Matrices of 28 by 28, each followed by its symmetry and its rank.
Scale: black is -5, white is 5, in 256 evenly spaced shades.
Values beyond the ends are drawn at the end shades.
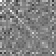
symmetric, rank five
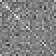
symmetric, rank five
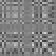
symmetric, rank two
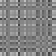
symmetric, rank one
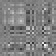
symmetric, rank three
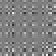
symmetric, rank two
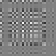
symmetric, rank one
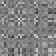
symmetric, rank three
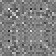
symmetric, rank three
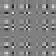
symmetric, rank one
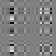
neither, rank one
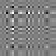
symmetric, rank one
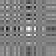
symmetric, rank one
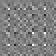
symmetric, rank three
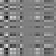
neither, rank one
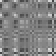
symmetric, rank two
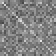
symmetric, rank five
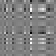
neither, rank one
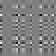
neither, rank one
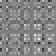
symmetric, rank two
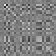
symmetric, rank three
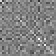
symmetric, rank five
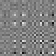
symmetric, rank two
